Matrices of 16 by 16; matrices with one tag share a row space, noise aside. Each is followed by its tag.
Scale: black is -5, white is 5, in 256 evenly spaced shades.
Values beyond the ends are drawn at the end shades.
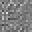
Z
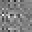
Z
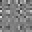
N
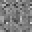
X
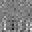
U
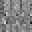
X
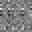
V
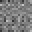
V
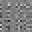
N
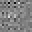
Z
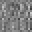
U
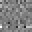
N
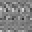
V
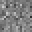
X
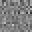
U
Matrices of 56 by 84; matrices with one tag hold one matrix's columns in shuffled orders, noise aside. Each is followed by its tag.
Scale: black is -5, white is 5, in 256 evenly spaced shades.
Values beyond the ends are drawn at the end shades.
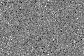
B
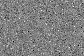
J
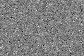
J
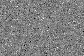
J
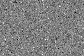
B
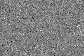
J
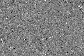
B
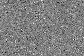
B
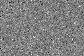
B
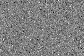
B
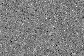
J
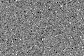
B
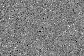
J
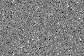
B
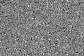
B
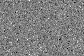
B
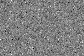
B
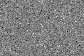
J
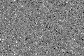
B
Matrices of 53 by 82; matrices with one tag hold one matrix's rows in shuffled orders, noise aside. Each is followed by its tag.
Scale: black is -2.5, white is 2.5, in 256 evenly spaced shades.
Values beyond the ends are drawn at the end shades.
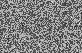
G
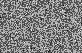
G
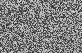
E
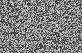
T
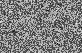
T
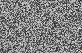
T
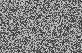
T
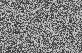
E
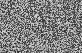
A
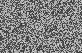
E
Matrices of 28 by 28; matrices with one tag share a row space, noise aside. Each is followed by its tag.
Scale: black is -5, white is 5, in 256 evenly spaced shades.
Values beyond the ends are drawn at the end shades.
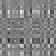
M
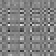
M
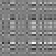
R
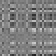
R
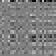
R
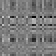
R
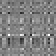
M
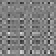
M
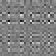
M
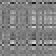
R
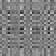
M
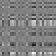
R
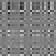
M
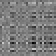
R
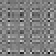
M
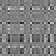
M
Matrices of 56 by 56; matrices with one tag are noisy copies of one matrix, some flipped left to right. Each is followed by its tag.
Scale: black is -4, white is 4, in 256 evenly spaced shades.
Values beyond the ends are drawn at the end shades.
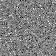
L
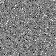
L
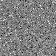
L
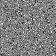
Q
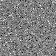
L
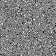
Q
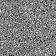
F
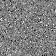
F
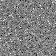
L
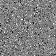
Q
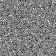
L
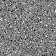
F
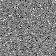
L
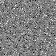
L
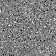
F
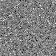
L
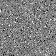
F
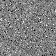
F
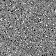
F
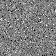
F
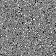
Q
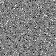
L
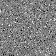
F
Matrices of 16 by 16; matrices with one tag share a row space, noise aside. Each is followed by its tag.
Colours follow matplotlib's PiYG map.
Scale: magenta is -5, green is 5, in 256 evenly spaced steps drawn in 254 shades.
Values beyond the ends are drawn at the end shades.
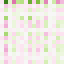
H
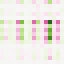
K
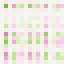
H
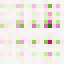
K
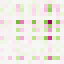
K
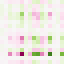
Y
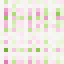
H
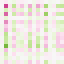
H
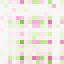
Y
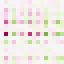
H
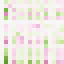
H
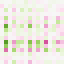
H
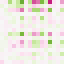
Y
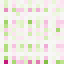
H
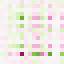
Y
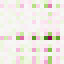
K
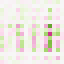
K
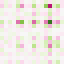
K
